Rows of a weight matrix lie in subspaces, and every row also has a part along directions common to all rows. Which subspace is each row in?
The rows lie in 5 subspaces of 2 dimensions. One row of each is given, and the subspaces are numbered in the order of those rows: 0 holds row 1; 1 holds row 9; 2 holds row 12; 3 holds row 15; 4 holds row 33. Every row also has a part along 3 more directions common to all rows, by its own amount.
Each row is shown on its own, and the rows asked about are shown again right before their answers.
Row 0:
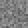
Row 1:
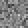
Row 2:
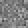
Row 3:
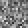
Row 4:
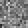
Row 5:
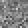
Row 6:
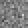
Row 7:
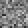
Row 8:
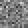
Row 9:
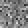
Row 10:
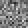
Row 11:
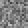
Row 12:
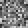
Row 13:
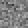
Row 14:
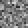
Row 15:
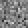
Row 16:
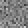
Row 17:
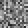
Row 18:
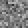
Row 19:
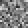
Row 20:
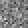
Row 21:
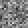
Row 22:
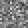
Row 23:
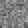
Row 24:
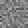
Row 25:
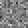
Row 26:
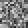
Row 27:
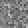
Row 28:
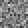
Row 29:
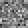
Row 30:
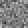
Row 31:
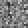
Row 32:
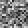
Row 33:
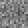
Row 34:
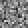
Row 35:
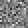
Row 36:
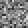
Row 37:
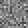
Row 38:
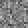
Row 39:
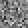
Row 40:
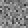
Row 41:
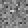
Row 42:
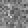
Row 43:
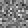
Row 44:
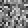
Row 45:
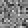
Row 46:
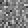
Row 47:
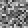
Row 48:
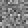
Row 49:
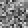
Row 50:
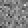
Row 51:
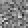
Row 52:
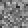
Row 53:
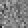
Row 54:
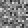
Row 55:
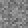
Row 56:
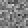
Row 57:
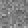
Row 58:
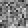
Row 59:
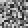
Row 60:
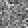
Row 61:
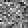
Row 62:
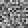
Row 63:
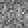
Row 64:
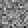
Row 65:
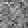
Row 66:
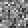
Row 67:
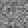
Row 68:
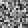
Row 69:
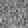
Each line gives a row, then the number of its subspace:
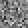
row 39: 3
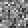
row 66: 2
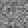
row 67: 4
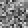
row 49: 4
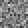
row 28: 0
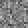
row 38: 1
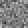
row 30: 4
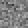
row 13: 0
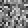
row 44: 1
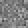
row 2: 2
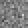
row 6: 3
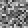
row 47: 4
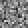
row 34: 3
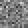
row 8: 2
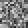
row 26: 2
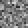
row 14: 0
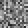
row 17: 1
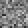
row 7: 4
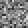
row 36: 4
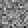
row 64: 4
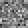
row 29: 2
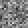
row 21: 3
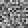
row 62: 0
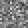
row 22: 2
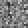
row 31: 1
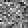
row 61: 2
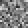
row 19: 0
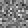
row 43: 2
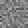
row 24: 0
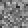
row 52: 0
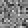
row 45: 0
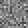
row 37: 1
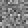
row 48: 0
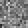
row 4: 2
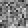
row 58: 2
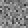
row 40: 1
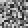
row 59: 3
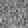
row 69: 2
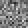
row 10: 3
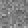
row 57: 4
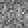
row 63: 4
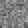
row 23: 4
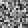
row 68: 0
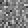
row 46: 1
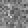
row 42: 1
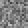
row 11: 1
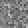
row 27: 1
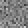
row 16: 1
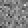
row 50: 1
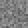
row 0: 4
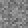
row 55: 3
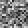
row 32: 4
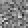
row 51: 3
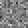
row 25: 1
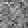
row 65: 2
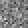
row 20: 3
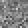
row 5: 3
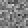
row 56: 0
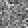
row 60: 0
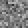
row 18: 0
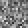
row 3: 3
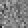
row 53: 4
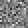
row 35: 2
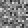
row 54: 4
